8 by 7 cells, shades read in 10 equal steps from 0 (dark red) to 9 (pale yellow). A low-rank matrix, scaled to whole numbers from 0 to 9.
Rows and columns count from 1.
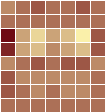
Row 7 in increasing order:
3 4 4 4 5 5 5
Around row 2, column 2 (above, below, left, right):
4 6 4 4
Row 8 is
4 4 4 4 4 4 4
